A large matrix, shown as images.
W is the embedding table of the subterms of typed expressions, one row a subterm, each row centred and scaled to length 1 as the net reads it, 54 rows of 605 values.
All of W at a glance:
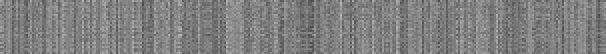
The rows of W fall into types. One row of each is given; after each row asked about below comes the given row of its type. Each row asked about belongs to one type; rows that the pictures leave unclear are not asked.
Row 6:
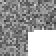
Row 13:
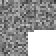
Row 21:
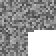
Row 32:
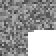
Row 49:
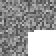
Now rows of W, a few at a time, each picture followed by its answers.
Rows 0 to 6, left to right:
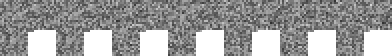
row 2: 13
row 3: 32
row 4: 6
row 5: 13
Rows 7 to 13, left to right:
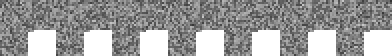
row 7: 32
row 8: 32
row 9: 49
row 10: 32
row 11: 21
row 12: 32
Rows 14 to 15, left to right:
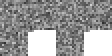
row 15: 6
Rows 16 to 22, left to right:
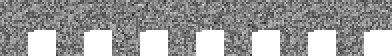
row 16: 21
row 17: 32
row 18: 13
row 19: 6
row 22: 49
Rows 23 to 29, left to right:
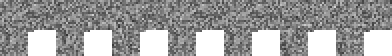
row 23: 21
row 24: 21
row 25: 32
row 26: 21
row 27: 21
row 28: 49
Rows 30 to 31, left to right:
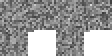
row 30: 21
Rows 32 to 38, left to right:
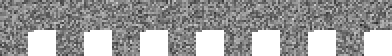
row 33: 49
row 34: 6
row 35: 13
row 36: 21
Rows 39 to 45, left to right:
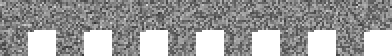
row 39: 49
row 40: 49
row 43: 21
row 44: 49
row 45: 32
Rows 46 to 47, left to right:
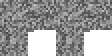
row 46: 21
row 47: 21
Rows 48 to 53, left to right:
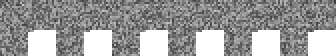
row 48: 32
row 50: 32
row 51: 49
